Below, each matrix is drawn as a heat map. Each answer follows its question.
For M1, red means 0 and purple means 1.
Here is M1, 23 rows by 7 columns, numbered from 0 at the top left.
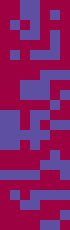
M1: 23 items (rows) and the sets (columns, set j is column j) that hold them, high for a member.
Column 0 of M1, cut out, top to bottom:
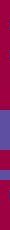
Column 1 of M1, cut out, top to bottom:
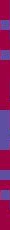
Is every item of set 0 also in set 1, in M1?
yes
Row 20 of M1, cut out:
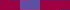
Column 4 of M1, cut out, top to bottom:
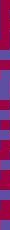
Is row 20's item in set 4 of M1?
no
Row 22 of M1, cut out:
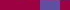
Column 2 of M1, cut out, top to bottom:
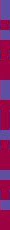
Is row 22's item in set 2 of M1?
no
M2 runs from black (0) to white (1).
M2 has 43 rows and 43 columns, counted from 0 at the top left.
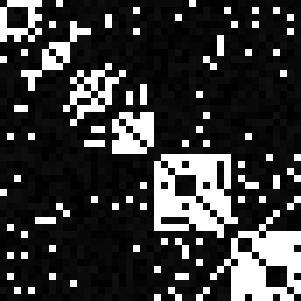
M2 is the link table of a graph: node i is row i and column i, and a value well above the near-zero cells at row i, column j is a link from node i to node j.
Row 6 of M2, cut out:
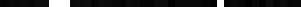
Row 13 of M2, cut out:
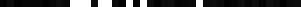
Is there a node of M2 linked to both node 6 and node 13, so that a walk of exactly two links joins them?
no
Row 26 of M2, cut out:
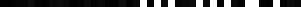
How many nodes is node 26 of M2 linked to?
9
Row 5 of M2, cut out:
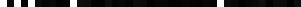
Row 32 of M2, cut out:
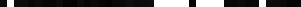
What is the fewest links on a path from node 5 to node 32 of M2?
2
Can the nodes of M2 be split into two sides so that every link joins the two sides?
no
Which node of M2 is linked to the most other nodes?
node 28
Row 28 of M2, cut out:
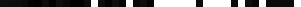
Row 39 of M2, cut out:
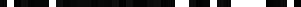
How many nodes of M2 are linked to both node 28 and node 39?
5
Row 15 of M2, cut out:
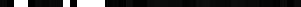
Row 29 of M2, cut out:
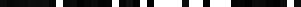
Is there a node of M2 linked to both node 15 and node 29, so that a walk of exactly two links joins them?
no
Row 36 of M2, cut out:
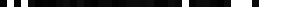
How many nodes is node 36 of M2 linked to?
12
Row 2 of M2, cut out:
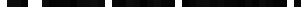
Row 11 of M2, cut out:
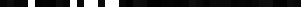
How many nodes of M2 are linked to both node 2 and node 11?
2
